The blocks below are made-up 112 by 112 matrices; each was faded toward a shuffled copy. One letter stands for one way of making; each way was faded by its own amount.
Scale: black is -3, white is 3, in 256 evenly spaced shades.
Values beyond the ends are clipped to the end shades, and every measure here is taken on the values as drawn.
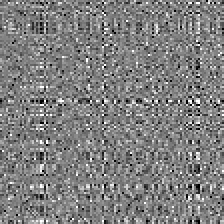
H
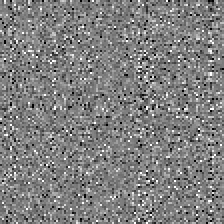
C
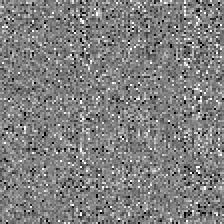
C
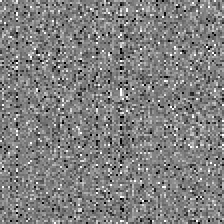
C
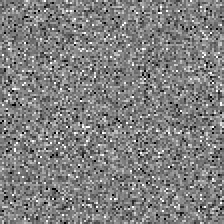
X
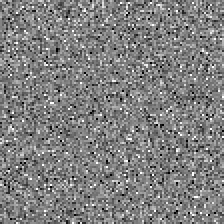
X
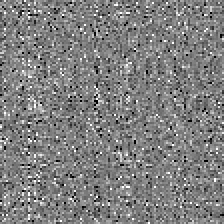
C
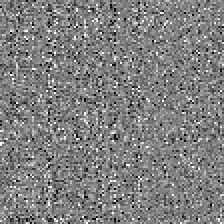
C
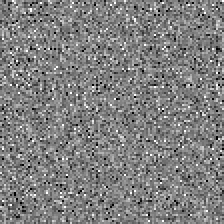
X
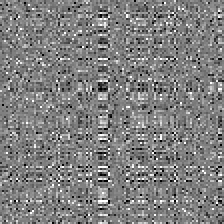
H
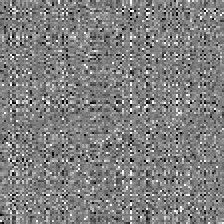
H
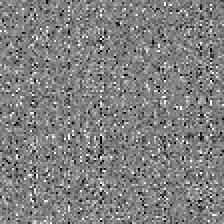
C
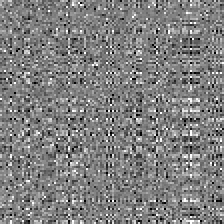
H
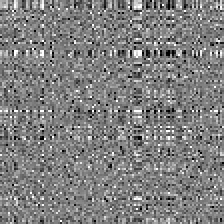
H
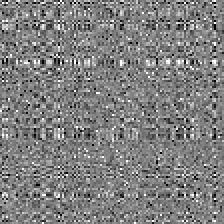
H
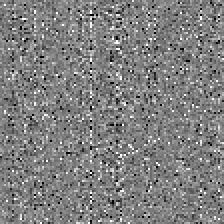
C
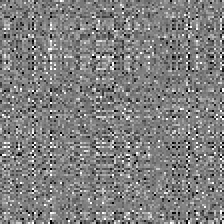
H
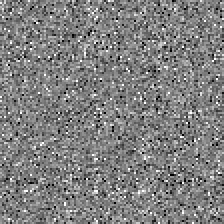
X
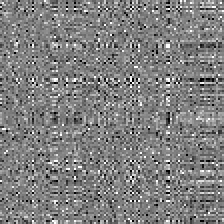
H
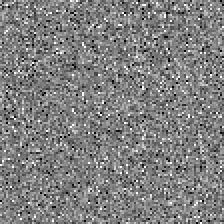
X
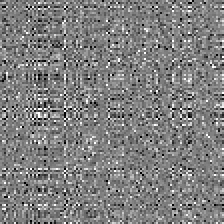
H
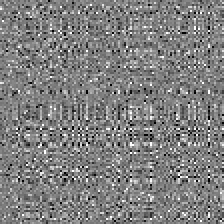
H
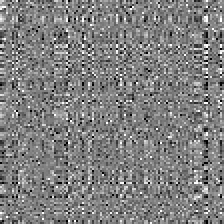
H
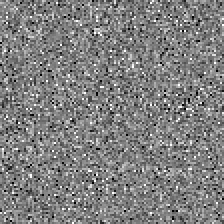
X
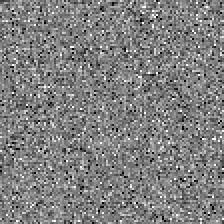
X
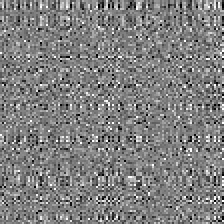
H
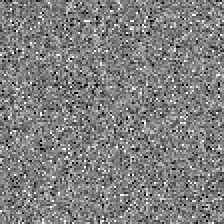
X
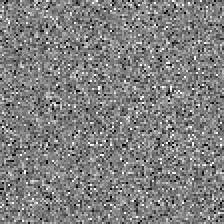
X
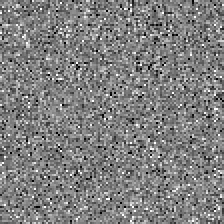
X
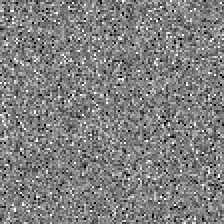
X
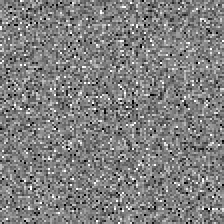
X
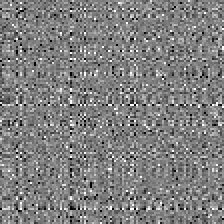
H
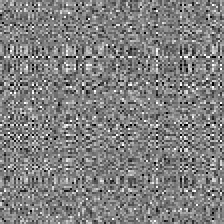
H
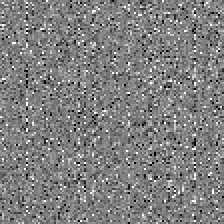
C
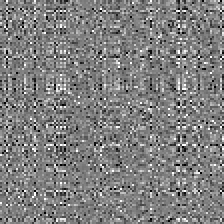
H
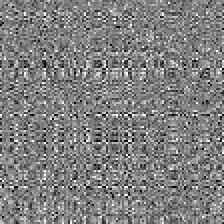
H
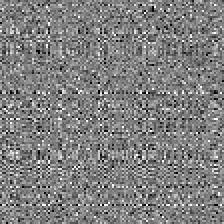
H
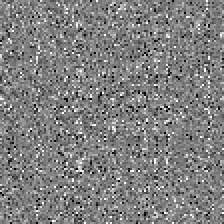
C
